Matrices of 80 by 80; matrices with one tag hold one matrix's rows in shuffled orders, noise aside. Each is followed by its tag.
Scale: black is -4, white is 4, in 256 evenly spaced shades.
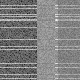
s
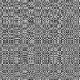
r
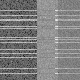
s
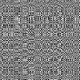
r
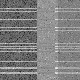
s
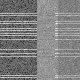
s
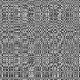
r
